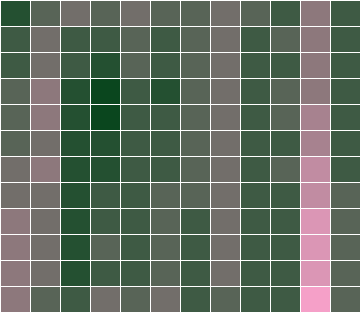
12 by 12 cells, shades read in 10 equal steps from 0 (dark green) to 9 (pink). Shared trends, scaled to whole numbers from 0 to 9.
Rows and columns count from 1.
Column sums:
42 49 18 21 29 30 32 47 25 28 79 29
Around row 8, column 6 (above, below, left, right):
2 3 2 3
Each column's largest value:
5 5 4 4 4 4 3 4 3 3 9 3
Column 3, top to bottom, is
4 2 2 1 1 1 1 1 1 1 1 2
